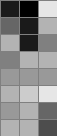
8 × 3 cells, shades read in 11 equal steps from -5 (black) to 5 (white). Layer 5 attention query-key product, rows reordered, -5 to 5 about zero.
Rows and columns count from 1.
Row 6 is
2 3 4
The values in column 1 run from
-4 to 2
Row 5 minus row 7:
0 -1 2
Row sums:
-5 -3 -2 4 3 9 2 2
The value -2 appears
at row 8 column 3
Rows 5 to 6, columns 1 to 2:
1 1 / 2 3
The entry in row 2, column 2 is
-4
